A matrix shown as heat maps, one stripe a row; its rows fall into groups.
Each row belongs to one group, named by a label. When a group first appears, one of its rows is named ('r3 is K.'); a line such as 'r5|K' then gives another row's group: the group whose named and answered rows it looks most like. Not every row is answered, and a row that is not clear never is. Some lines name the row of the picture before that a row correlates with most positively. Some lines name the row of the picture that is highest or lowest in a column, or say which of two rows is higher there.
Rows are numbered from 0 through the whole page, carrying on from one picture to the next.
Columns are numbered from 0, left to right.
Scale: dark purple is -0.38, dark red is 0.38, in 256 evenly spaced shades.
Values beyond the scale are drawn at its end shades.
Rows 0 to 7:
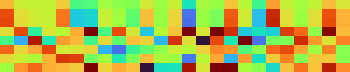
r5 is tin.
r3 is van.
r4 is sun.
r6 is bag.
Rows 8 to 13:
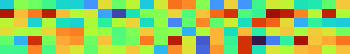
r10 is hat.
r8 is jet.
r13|sun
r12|sun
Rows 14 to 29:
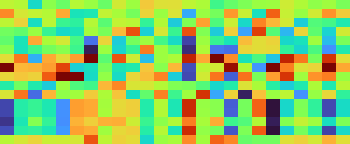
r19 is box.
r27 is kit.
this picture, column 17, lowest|24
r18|box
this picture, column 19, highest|21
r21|tin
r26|kit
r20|van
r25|kit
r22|bag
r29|van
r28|kit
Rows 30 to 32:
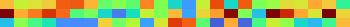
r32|jet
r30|bag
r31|tin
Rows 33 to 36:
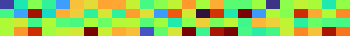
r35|hat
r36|van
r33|kit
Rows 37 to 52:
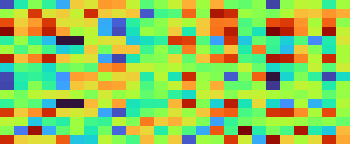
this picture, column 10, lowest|38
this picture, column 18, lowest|52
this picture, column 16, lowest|45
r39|tin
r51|sun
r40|tin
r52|tin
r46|kit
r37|kit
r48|jet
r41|jet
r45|kit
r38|van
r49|tin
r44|kit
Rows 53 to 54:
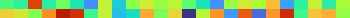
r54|bag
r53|box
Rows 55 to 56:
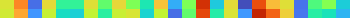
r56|hat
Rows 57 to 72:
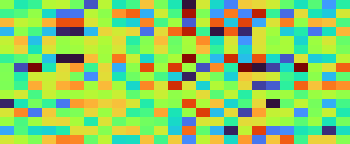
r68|kit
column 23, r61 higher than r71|Yes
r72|bag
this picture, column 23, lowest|71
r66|sun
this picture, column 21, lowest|69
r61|hat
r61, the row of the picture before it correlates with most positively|55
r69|hat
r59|bag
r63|jet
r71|kit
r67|hat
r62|hat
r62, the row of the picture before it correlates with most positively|55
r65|box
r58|jet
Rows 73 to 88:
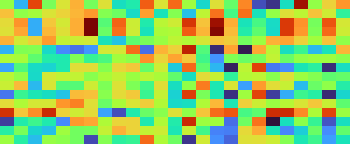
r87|kit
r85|tin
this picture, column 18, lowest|73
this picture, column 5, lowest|78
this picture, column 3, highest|85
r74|bag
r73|sun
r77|tin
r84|bag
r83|kit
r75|van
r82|hat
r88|box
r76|van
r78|jet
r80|kit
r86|kit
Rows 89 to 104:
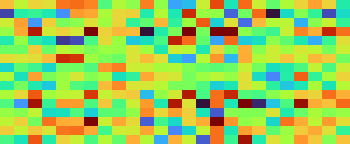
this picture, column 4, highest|95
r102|van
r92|van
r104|sun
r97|sun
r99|van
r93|jet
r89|bag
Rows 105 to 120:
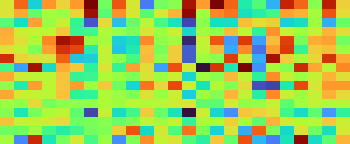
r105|van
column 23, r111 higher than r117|Yes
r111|tin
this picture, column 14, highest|105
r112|sun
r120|sun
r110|bag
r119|jet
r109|bag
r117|box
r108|tin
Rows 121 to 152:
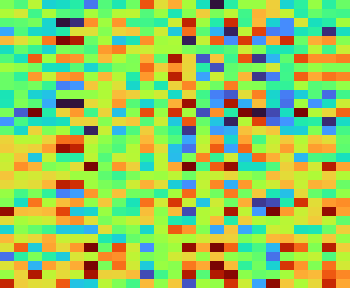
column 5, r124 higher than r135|Yes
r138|hat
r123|jet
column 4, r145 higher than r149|Yes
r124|kit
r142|jet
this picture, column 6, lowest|135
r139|van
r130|jet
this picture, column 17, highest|133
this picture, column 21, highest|133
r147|tin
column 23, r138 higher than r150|No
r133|sun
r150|van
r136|bag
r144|tin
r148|van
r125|bag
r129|sun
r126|kit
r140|tin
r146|jet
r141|bag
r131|kit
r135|box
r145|bag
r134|kit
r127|sun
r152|tin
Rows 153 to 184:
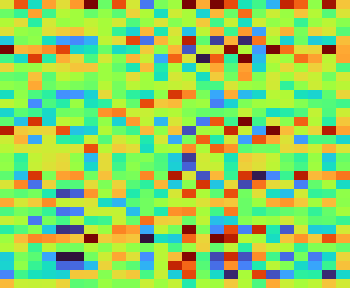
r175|tin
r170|box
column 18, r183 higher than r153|Yes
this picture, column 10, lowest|179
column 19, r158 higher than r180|Yes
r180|hat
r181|jet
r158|tin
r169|van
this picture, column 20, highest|153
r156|bag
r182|jet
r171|box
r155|hat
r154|sun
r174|jet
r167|tin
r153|van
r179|van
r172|sun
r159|sun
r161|sun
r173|hat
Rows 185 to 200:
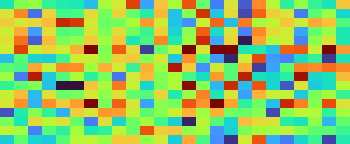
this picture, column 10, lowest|190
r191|kit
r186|hat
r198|box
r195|hat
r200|kit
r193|sun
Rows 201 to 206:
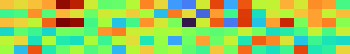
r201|bag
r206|sun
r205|hat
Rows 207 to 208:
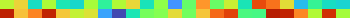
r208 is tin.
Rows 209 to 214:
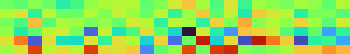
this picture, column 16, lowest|212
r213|hat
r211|sun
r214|van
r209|jet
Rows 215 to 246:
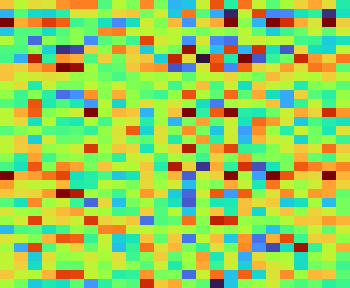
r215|bag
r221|sun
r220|jet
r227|van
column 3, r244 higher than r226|Yes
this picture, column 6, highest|227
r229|jet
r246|box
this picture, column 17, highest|221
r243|hat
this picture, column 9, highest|229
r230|hat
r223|tin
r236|bag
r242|sun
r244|hat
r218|kit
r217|tin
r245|bag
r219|box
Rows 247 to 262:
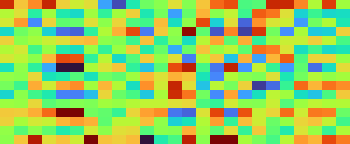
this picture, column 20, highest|247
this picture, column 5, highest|259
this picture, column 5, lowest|254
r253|bag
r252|hat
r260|bag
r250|jet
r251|bag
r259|bag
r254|jet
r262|van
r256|sun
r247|tin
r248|hat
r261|jet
